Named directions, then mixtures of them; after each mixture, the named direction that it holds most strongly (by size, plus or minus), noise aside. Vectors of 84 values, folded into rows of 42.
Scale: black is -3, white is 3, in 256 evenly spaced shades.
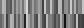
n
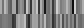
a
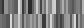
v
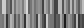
n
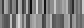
v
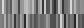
n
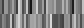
v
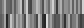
n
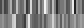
a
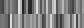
v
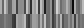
a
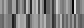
a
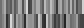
n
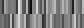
v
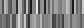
a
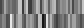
v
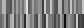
n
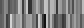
v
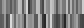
n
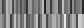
n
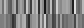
a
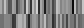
a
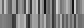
a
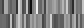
v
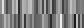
v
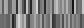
a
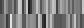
v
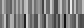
n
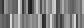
v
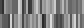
v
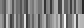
n
